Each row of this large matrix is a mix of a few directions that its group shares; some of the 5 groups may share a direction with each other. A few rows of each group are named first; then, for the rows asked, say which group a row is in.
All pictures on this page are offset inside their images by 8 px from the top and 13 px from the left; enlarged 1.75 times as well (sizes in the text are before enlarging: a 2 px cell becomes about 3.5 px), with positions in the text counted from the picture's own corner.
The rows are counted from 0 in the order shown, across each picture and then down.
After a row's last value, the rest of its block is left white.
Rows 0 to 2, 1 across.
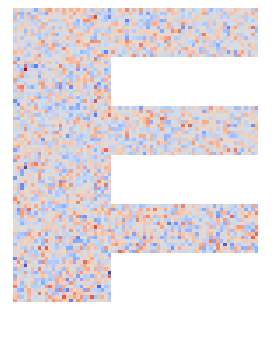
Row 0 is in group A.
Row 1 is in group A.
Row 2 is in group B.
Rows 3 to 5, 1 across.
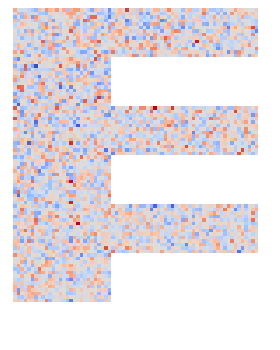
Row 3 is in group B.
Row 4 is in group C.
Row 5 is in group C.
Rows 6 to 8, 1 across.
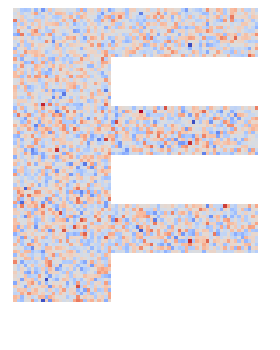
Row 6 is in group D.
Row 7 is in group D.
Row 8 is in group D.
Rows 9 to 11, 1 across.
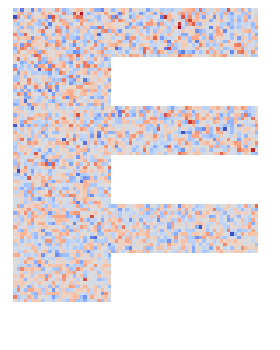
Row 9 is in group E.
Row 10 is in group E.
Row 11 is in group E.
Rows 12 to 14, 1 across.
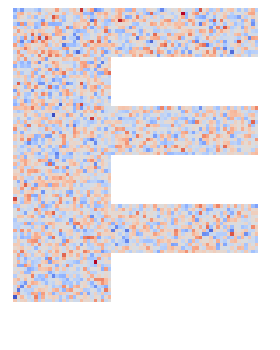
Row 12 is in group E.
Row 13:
E
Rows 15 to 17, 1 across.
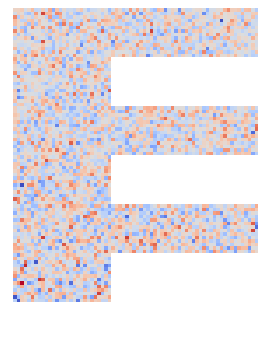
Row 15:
D
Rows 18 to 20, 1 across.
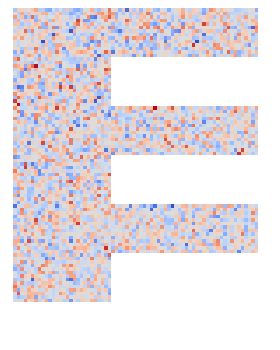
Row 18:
B
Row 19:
C
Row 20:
C
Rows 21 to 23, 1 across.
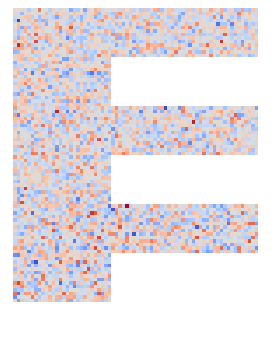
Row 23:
B
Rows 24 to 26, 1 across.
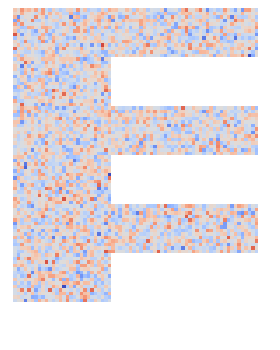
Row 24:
D
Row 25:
B
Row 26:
E
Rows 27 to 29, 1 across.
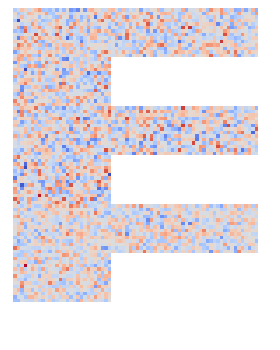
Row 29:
A
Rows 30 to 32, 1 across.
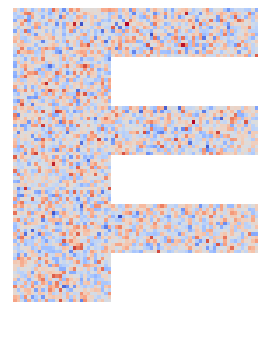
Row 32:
E
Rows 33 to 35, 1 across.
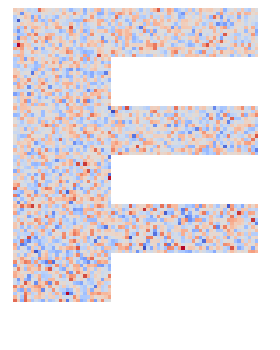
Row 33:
A
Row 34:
B
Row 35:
E
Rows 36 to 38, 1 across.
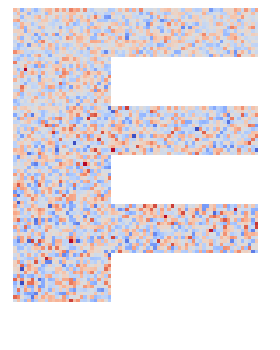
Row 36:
A
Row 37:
B
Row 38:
C
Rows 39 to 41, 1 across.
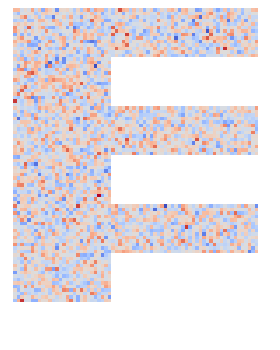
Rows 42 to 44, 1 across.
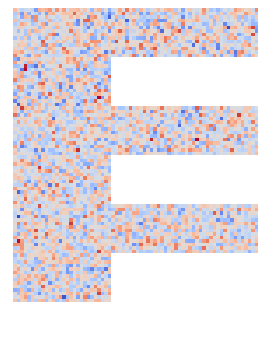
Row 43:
E
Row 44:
A
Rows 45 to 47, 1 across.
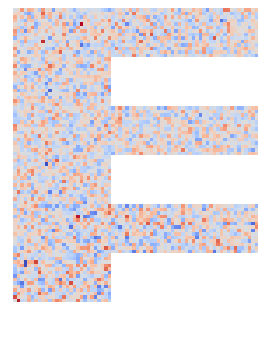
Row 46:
E
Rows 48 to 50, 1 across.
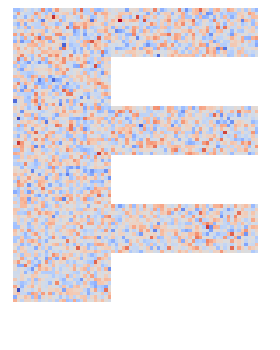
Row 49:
A
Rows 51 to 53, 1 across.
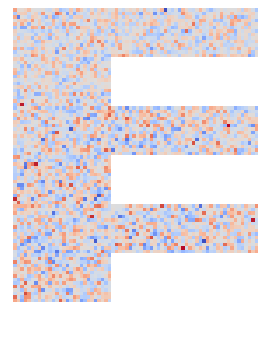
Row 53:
E
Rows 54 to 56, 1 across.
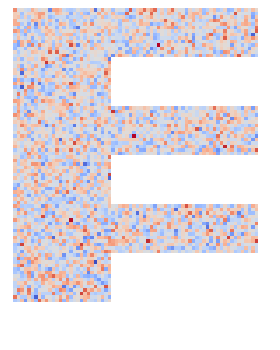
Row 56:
E
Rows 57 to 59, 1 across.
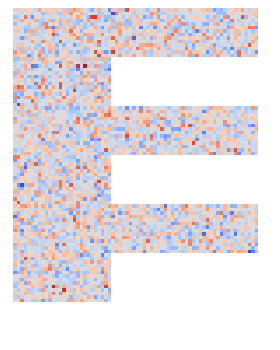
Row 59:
D
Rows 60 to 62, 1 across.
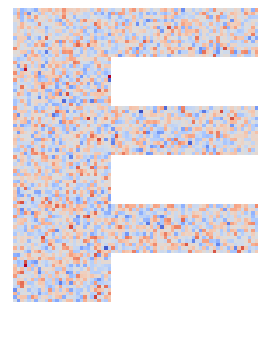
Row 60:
B
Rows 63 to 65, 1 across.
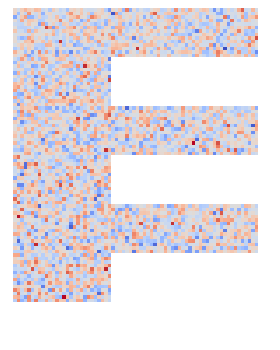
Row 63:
B
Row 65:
A
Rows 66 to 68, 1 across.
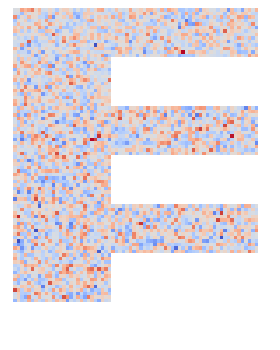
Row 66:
E
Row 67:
E
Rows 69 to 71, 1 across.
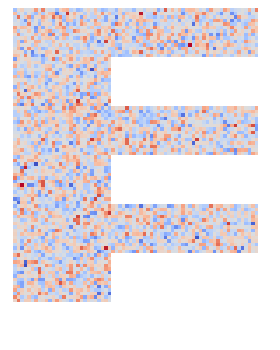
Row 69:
D
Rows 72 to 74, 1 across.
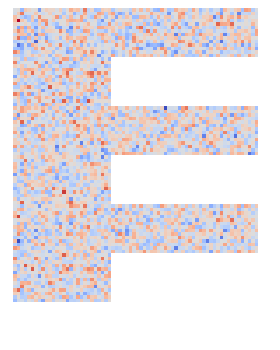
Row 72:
A
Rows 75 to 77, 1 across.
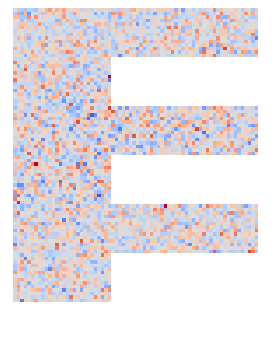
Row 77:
D
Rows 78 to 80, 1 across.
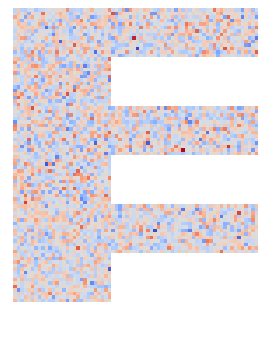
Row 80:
E
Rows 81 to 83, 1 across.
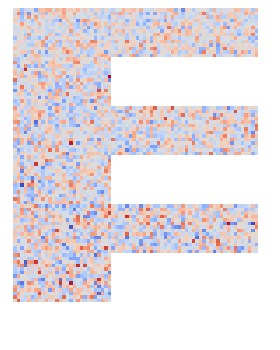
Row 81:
B
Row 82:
C
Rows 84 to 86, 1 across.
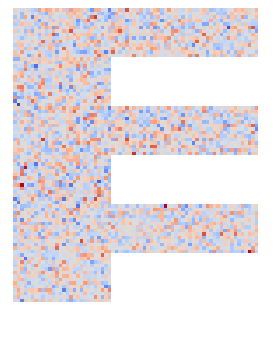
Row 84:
B
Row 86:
D
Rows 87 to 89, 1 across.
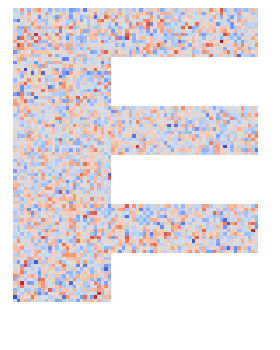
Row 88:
B
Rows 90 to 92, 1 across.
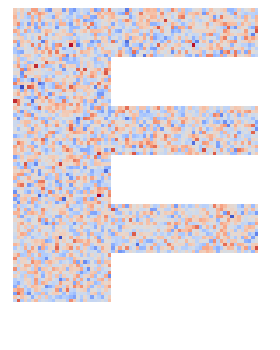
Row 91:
A
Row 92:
B
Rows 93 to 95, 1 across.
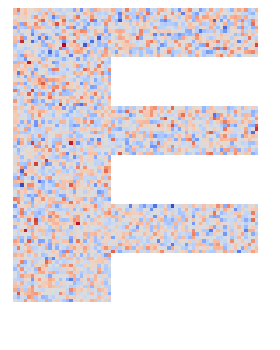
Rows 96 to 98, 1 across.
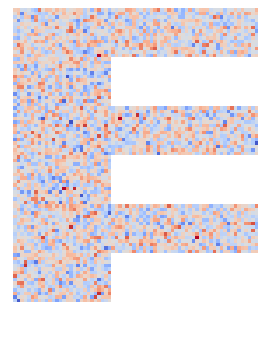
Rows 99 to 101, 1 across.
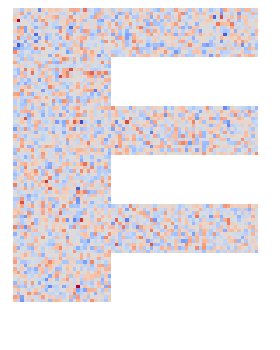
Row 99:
A
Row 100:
D
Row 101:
D
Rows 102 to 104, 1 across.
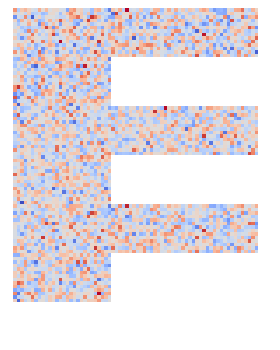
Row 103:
D
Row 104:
B
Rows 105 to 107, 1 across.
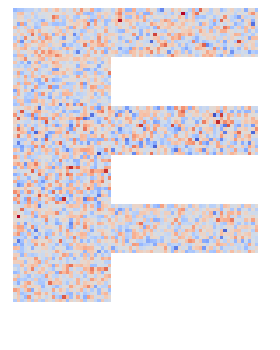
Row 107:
A
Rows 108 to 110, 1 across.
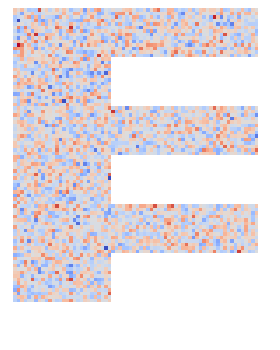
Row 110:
C
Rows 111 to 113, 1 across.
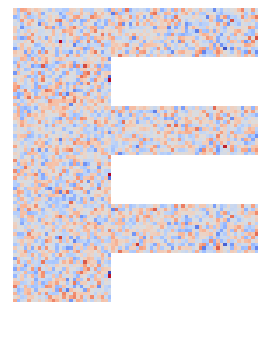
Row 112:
B
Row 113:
B
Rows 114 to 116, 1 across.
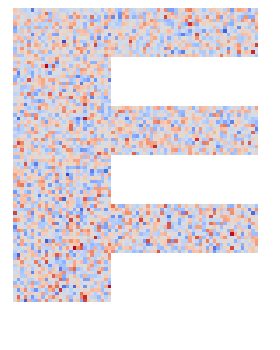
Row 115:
A
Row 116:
E
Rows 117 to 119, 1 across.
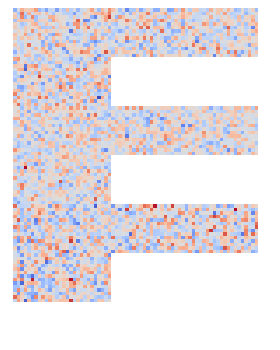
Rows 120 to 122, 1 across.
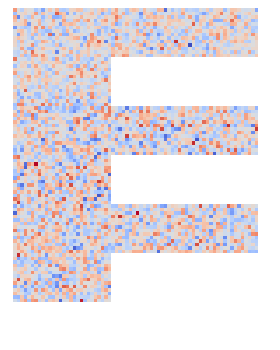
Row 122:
E
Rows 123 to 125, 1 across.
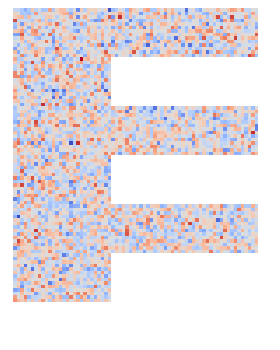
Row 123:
D
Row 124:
C
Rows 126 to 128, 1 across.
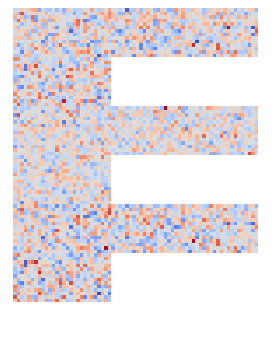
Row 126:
A
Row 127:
D
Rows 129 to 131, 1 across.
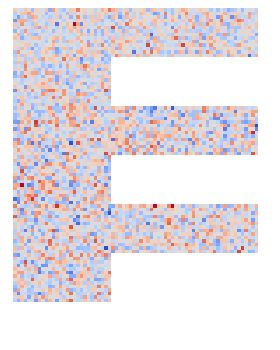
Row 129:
D
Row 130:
C
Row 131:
C
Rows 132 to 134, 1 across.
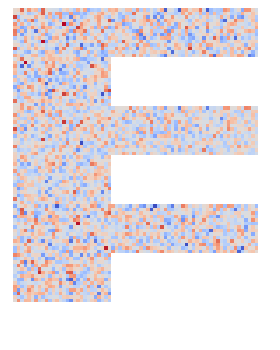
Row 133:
D
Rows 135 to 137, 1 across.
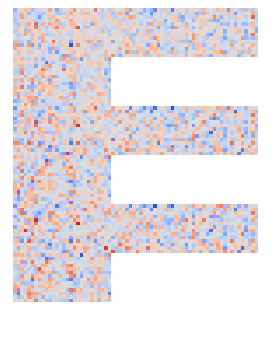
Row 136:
C
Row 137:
C
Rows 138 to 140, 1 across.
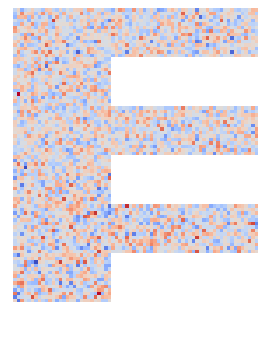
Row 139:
B
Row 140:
B
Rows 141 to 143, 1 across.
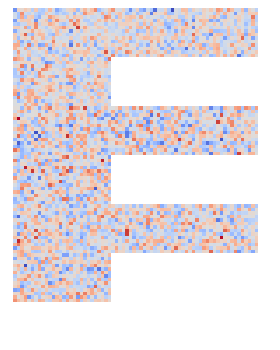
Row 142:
A
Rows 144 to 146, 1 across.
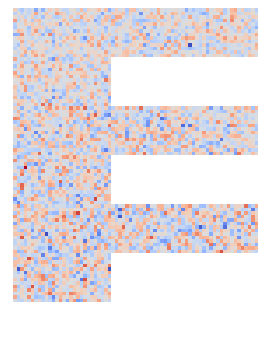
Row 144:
D
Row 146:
E
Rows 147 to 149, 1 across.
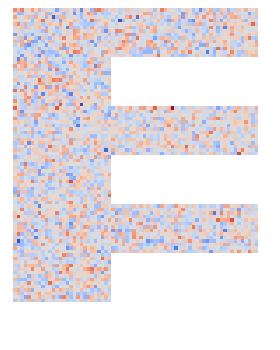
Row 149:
A
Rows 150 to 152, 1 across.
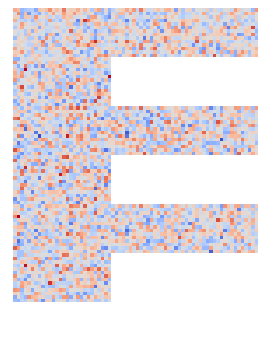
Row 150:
B
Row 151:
A
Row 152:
A
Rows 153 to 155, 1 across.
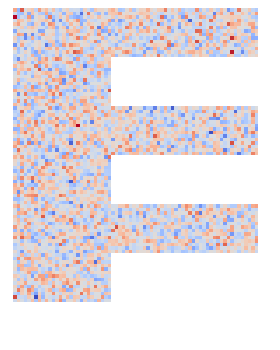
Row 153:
E
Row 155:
E
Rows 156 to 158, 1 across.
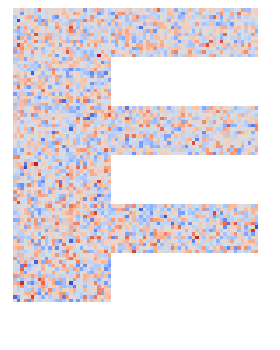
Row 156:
A
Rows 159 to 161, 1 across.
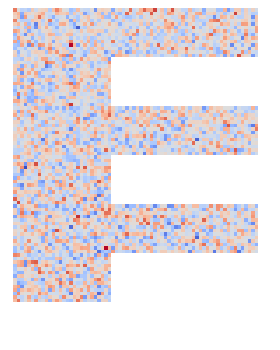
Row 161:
C
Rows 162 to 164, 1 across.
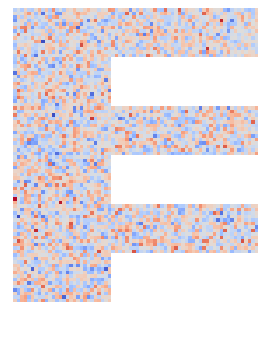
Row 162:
D
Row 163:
E
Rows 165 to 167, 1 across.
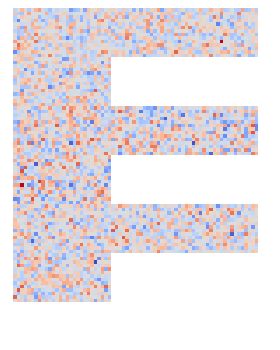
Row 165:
A
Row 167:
E
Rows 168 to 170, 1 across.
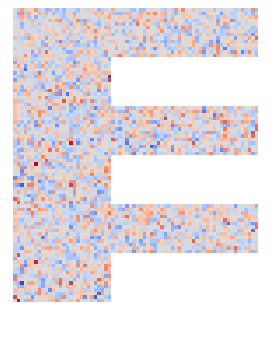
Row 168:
B
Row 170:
C
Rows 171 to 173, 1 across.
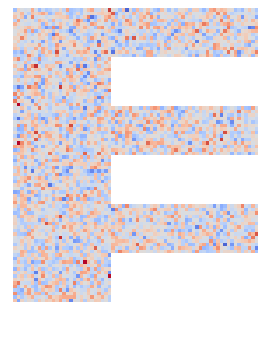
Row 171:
B
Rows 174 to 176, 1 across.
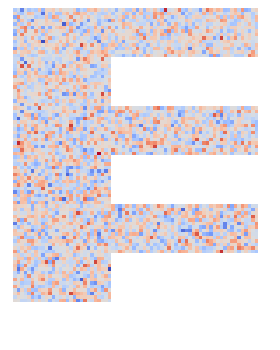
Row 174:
D
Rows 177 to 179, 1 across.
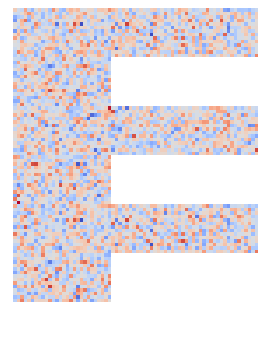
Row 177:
D
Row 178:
B
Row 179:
D
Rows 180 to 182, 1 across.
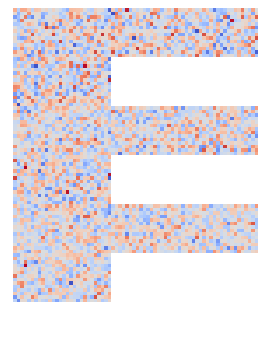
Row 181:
B
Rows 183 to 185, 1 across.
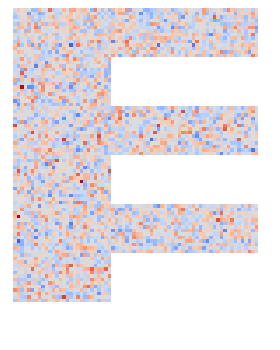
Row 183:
C
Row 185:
A
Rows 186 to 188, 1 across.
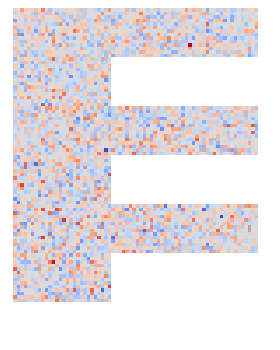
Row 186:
D
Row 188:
D
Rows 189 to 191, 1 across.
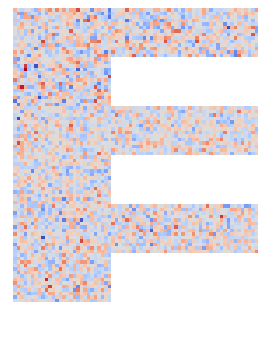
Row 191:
D
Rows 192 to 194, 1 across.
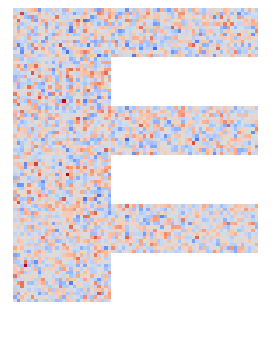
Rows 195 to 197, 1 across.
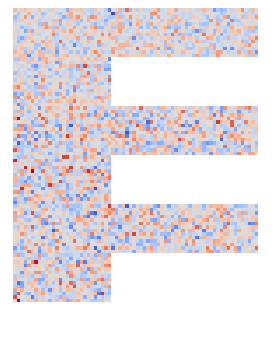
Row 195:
B
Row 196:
A
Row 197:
B
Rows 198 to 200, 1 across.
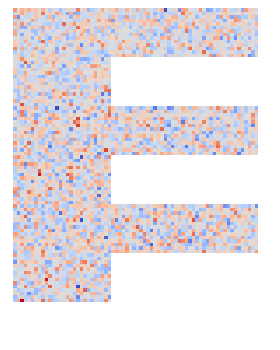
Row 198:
D
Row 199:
C
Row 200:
D
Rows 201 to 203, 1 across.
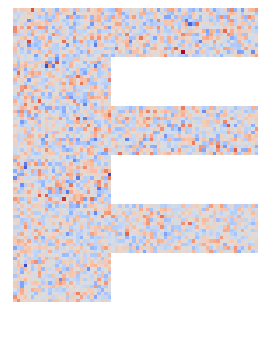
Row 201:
E
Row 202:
B
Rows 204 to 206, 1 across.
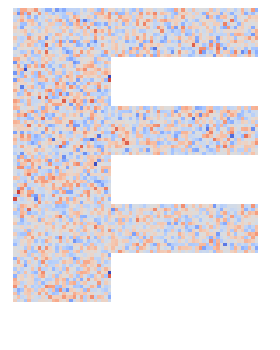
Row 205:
E
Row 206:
B
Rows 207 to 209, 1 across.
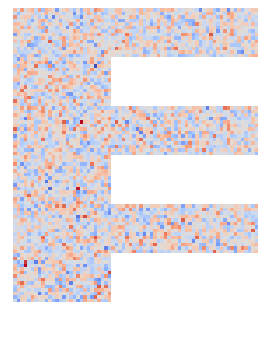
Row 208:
D
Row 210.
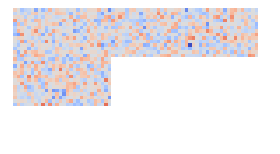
